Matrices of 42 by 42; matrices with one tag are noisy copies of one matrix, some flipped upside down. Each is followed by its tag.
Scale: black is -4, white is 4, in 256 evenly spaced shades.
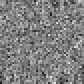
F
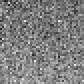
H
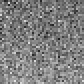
H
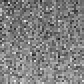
H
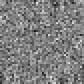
F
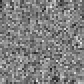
F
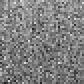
H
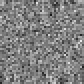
F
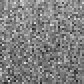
H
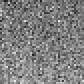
H
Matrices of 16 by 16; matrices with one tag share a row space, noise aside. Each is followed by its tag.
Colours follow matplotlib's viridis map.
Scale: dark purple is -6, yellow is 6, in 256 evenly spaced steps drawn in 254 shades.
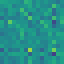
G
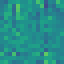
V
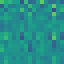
G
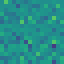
G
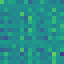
G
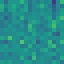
G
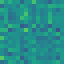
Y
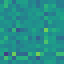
V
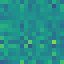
G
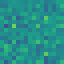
V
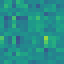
V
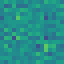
V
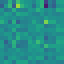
V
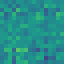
V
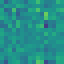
V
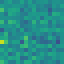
Y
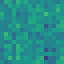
V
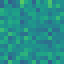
Y
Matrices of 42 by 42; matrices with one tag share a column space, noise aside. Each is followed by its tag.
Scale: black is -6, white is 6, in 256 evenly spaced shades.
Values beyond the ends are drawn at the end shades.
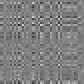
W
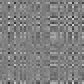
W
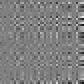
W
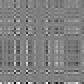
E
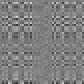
W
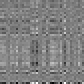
E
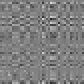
W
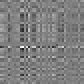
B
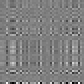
E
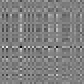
B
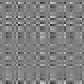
W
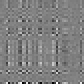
E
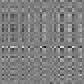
B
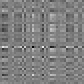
B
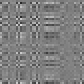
W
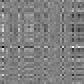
B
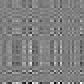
E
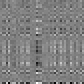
E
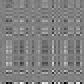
E
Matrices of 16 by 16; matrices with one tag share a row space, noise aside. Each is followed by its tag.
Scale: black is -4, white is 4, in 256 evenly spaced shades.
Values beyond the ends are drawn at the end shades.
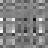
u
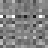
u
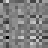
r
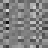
r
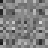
u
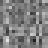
r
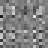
u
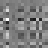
r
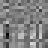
r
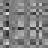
r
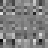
u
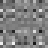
u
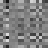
r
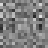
u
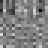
u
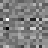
r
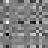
r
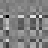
r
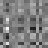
r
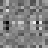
r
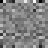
u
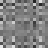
u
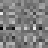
u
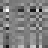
r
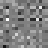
r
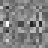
r
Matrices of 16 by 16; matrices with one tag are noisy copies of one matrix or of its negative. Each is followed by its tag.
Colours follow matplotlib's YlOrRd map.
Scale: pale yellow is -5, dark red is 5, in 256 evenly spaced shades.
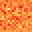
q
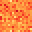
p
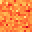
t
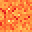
q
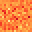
q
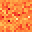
q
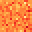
t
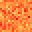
q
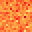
t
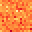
p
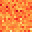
p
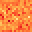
q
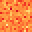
t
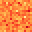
t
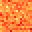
p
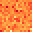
p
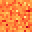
t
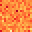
p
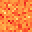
q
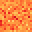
q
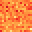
p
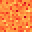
t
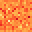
q
